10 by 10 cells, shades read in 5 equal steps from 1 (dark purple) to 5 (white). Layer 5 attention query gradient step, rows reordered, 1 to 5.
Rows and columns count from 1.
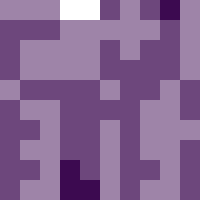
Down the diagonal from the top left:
3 2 3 3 2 2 2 3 3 2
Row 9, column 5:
2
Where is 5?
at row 1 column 4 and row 1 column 5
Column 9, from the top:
1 2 2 2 3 3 3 3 3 3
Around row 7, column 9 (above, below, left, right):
3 3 3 3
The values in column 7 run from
2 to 3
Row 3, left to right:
2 3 3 3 3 2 3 2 2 3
